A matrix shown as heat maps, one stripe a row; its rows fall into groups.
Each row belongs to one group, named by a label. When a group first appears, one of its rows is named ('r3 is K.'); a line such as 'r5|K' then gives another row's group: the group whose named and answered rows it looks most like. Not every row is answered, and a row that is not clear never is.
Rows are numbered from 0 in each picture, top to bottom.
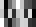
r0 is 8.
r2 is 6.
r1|8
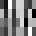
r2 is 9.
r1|8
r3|8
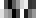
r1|9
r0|6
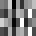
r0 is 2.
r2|9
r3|8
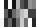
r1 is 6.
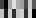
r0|8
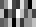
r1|8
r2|2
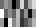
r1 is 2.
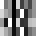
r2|2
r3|9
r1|9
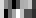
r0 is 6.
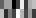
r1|8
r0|9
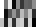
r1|6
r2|8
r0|2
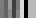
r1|9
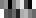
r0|9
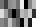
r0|9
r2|2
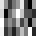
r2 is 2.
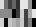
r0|6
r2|8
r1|9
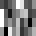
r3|2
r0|8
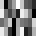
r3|9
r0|8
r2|2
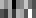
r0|6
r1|8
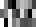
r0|6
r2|2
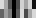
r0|6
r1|9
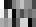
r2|6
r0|6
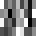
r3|8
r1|9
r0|2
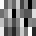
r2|9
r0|2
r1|2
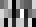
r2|8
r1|9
